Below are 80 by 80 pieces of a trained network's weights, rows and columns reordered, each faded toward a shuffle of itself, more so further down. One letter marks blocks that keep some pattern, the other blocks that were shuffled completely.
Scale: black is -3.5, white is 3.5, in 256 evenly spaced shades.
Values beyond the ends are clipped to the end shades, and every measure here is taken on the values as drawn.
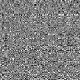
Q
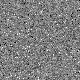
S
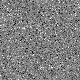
S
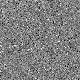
S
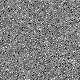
S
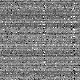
Q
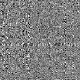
Q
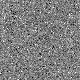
S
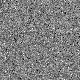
S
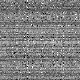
Q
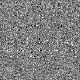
Q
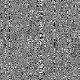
Q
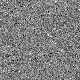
S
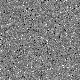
S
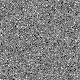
S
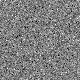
S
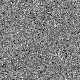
S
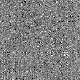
Q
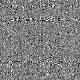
Q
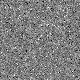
S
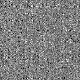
Q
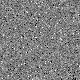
S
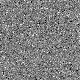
S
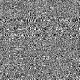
Q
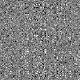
Q
